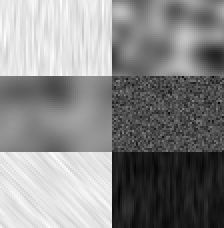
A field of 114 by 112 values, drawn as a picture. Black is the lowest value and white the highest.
It is made of 3 by 2 panels. Panel 1,1: very high, streaked downward, faint in contrast. Panel 1,2: middling, smooth, strong in contrast. Panel 2,1: middling, smooth. Panel 2,2: low, fine-grained. Panel 3,1: very high, slanting down to the right, faint in contrast. Panel 3,2: very low, streaked downward, faint in contrast.
